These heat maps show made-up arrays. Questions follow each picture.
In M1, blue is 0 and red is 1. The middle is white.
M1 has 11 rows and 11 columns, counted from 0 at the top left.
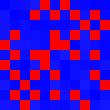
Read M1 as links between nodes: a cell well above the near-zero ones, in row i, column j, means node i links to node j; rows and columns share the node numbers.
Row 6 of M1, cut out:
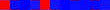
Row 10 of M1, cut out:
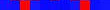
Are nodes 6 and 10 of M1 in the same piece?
no
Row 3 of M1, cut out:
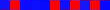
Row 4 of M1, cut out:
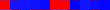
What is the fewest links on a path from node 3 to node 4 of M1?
2
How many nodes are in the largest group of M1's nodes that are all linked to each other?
5
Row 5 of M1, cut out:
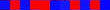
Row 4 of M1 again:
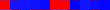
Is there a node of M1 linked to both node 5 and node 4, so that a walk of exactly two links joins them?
no
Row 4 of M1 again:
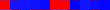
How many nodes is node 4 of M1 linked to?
3
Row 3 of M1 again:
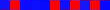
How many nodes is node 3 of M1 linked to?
4
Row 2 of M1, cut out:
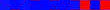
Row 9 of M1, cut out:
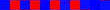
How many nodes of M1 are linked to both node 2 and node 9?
0
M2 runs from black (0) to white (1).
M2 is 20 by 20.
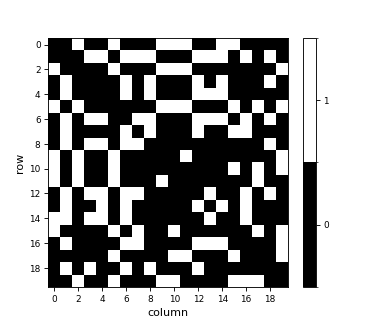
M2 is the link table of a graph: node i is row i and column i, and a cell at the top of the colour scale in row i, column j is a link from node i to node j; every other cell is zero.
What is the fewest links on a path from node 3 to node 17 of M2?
4
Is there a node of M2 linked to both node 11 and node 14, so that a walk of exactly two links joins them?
yes
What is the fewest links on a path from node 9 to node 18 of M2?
4
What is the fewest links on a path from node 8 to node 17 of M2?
3
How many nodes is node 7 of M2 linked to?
6
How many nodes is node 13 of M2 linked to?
6
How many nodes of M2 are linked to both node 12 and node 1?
7
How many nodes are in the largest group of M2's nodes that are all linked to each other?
5
